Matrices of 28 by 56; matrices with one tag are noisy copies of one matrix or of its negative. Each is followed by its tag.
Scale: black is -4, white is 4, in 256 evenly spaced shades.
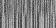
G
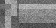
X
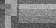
X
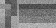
X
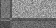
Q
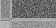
Q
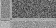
Q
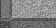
Q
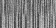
G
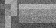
X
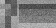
X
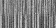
G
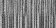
G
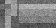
X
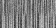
G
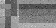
X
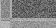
Q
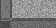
Q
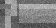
X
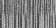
G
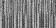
G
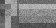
X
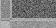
Q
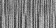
G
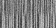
G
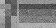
X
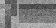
X
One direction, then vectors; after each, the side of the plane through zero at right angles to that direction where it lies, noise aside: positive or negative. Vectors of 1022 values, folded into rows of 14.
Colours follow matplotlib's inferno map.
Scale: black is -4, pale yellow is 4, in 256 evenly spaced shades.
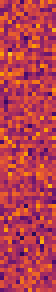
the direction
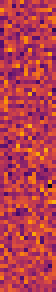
negative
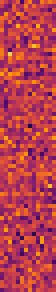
positive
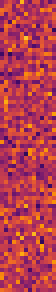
negative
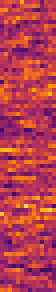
negative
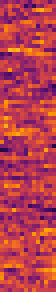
negative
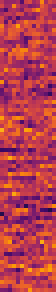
positive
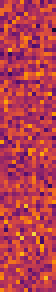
negative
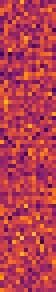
negative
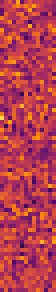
positive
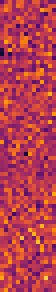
negative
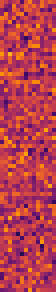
positive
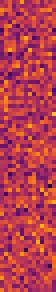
negative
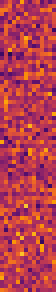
negative
